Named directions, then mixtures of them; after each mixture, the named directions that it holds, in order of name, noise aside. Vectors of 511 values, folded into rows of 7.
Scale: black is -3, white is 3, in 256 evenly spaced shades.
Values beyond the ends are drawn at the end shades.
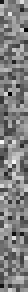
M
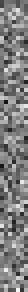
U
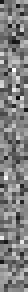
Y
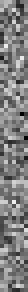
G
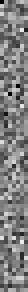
M, Y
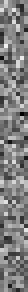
G, M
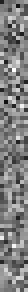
U, Y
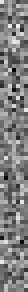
Y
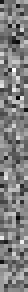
Y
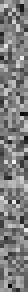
G, M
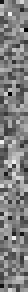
M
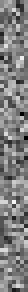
G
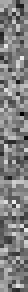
G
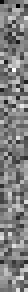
U, Y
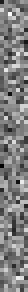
M, U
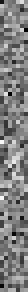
M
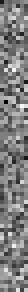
U, Y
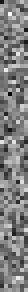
M, U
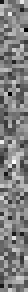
M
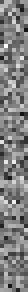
G, M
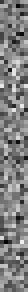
G, Y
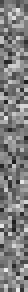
U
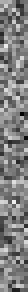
G
